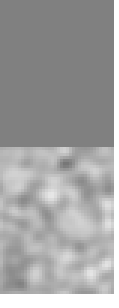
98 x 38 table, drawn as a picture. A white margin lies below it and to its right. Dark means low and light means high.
It is made of 2 by 1 panels. Panel 1,1: middling, flat. Panel 2,1: high, blotchy.
